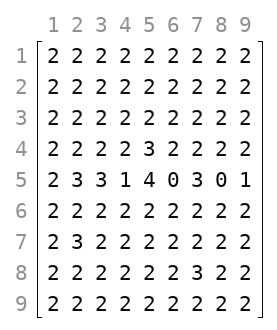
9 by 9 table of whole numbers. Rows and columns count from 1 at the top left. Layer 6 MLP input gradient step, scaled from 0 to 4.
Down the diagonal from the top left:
2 2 2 2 4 2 2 2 2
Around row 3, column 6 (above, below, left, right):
2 2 2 2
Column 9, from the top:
2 2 2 2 1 2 2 2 2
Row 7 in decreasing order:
3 2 2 2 2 2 2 2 2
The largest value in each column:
2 3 3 2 4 2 3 2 2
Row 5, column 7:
3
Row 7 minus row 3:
0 1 0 0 0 0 0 0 0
